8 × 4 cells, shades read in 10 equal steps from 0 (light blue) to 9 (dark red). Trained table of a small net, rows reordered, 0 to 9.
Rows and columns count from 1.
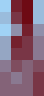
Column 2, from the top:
8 7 3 8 7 6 4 5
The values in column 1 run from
0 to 5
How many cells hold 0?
2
